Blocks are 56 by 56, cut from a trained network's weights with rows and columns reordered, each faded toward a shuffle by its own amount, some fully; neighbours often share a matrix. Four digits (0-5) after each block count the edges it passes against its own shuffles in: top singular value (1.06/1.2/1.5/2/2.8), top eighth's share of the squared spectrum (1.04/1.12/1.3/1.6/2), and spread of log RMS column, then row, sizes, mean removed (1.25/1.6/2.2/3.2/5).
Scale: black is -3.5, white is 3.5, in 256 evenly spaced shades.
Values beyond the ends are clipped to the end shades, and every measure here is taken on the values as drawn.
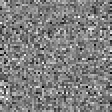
2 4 2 2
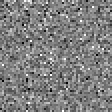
2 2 1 1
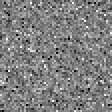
0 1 0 0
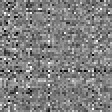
3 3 3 1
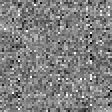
2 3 2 0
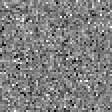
0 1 0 0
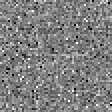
1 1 0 0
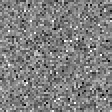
0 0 0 0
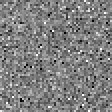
0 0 0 0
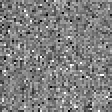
1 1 0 0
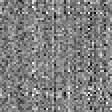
3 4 2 2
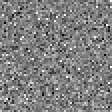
0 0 0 0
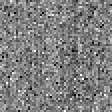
2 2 0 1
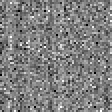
2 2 0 1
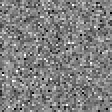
0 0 0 0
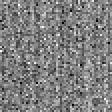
2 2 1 0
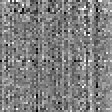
4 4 2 3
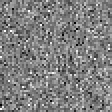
1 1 0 0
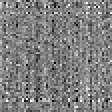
3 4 2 2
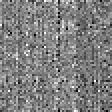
3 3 1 2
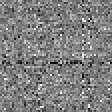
3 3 2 1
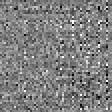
3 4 3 2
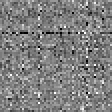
3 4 3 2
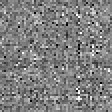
2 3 2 1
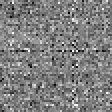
2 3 2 1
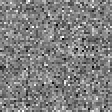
1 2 1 1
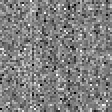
2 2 0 1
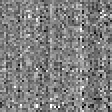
3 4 2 2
